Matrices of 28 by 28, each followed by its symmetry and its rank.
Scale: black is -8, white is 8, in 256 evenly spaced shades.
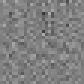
neither, rank five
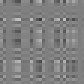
neither, rank one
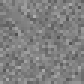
antisymmetric, full rank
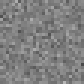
antisymmetric, full rank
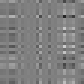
neither, rank one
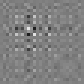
symmetric, rank two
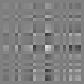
symmetric, rank one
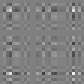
symmetric, rank one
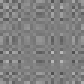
symmetric, rank two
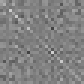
symmetric, rank five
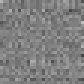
neither, rank five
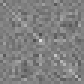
symmetric, rank five
